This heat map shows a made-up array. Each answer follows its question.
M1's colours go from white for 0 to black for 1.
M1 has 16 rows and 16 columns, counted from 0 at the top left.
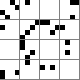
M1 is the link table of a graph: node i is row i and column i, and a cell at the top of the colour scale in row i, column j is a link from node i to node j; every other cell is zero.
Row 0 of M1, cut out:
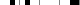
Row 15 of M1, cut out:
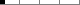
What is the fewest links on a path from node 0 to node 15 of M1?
1
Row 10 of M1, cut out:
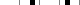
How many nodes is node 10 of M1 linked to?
2
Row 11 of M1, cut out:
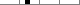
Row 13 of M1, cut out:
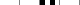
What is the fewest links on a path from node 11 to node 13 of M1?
4
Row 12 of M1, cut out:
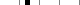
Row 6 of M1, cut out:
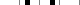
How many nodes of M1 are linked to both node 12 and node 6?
1
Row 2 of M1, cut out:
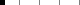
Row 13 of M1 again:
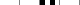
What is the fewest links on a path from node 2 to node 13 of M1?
5
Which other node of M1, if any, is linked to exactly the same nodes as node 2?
node 15
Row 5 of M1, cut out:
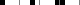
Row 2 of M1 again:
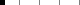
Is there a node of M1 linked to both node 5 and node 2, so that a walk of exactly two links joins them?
yes
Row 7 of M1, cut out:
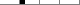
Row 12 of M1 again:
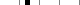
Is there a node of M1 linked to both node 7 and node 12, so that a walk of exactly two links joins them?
no
